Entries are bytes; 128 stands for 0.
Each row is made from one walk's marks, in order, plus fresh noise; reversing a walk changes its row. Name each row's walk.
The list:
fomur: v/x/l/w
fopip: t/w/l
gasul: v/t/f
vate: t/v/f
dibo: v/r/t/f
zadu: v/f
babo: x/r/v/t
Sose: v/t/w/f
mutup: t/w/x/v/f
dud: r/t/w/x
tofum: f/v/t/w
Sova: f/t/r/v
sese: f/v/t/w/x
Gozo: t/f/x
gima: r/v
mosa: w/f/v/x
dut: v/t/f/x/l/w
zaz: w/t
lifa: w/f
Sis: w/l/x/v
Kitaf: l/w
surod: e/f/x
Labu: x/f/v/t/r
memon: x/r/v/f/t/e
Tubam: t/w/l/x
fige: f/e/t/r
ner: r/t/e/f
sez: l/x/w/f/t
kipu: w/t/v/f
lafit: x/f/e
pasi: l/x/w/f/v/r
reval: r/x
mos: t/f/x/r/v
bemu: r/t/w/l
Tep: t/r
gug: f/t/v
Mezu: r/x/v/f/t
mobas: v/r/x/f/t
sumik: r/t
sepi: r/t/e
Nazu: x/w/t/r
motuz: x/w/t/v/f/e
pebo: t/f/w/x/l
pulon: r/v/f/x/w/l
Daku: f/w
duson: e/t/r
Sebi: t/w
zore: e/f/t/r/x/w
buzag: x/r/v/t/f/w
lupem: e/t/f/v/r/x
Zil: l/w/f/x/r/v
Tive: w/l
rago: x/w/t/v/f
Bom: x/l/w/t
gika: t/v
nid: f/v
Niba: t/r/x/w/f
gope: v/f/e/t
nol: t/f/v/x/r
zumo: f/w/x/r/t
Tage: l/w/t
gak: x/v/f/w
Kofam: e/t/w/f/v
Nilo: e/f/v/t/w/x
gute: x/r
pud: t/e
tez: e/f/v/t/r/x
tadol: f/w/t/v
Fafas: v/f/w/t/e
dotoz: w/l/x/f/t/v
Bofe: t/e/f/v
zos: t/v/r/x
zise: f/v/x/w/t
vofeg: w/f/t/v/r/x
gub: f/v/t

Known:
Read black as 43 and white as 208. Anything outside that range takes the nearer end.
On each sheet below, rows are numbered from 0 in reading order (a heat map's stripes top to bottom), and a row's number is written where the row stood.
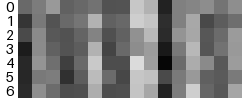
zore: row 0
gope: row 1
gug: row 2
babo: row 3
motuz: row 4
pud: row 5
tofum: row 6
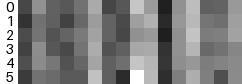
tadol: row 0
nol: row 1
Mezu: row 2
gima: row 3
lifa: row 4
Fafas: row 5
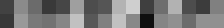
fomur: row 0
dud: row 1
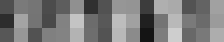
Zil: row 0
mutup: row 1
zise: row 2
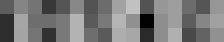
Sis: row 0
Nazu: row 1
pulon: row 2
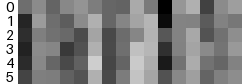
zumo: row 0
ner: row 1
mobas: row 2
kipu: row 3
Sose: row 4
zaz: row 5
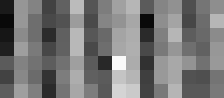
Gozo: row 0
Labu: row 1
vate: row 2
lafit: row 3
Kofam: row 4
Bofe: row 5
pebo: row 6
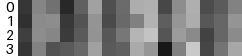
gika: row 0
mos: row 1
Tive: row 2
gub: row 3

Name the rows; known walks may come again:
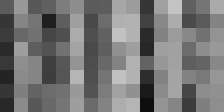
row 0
nid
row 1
gika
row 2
vofeg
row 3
gute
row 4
mos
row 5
kipu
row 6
sumik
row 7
fige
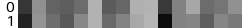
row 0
zadu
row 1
ner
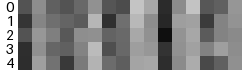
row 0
Daku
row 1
Tage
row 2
Niba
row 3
reval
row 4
pulon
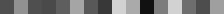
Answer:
gak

